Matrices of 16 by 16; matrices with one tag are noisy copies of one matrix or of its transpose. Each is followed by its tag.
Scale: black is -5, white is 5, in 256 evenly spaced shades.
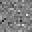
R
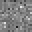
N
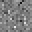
R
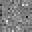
N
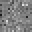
N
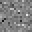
R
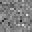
R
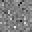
R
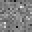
N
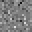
R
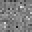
N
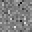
R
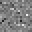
R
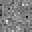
N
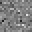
R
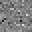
R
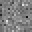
N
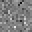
R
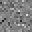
R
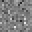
R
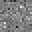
N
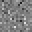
R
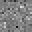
N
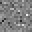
R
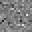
R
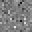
R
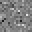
R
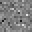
R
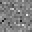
R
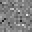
R
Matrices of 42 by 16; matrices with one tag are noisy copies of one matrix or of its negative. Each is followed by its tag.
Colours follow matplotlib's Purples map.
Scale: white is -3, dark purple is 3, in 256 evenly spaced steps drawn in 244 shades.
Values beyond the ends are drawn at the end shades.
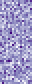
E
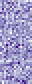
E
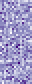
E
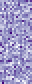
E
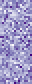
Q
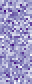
Q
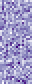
E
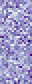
Q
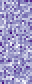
E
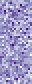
Q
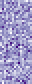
E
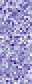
Q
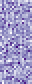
E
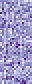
E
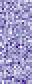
E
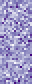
Q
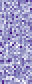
E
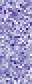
Q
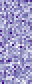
E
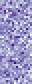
Q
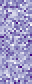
Q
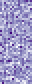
E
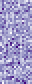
E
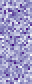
Q
